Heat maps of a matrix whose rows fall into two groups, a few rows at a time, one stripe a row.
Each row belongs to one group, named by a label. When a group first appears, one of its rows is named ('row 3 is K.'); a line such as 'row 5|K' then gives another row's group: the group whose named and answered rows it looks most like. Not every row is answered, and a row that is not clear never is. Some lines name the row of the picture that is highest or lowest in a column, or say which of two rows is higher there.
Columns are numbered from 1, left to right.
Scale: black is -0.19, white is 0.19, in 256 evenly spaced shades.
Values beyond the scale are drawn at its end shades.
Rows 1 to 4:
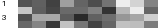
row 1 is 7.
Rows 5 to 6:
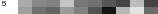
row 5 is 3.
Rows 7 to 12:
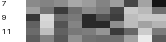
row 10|7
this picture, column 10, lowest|7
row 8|7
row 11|3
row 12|7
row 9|7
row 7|3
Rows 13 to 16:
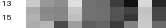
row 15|3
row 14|3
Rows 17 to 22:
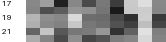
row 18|7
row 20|3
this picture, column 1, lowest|21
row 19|3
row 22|7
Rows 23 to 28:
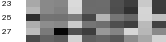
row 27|7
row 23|3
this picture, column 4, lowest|27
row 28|7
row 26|3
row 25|7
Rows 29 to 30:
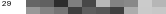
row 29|7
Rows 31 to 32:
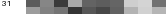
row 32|7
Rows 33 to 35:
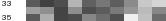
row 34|7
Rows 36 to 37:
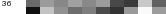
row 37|7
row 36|3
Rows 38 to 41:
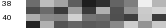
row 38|7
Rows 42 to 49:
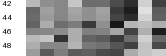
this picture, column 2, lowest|49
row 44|3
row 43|3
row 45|7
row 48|3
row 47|3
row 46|3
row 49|7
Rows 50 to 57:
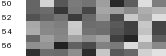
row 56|7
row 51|7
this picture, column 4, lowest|52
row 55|3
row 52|7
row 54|3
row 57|7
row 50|3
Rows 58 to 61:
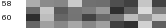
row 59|3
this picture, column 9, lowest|60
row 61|3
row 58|3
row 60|7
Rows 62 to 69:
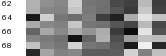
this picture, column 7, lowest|64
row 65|3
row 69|7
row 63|3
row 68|3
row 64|7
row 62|3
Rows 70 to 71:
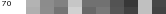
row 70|3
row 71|3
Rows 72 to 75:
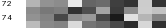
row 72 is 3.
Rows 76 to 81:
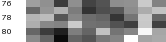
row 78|3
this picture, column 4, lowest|81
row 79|3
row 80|7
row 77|7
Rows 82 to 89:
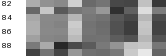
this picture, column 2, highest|83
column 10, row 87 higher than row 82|Yes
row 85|3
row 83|3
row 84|3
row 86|3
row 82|3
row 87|3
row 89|7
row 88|7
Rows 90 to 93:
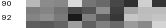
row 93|7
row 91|7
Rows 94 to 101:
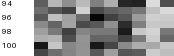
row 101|7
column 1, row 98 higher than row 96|Yes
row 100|7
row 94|3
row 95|7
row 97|7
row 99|3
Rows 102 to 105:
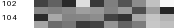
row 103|3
